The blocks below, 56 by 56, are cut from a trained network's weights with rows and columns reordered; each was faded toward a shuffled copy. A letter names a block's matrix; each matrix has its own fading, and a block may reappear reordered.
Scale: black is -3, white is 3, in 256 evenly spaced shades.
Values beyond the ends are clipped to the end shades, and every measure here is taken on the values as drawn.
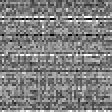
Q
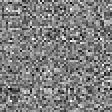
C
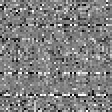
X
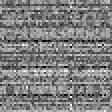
Q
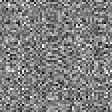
C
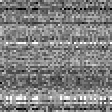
Q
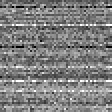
Q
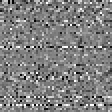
X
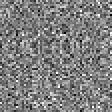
C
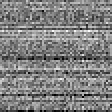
Q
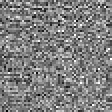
C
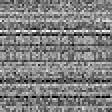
Q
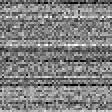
Q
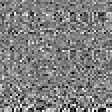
X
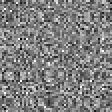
C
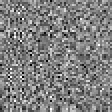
C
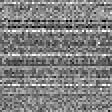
Q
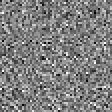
C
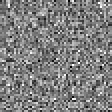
C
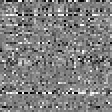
X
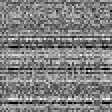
Q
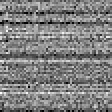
Q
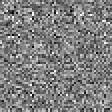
C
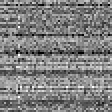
Q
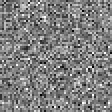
C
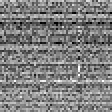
Q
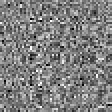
C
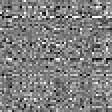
X
